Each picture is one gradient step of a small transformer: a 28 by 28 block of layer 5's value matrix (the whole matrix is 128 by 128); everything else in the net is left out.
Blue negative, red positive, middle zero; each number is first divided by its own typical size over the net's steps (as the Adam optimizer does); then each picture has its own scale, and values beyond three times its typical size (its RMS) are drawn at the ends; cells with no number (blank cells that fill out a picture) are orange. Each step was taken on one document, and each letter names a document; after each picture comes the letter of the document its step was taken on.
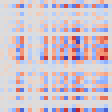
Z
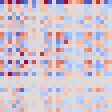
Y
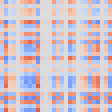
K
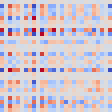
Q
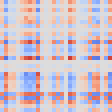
K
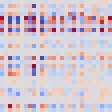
Q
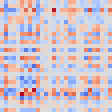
K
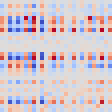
Q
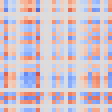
K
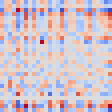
Y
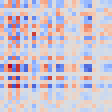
Y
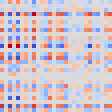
Y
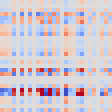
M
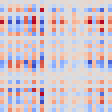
Q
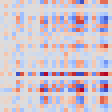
Z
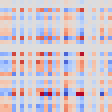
M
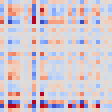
Q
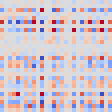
Q
